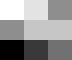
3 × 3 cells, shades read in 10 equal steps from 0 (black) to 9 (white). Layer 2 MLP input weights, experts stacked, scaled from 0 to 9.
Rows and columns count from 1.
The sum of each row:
22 19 6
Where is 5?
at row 1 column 3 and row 2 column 1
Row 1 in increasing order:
5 8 9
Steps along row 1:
down down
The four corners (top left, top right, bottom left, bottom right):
9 5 0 4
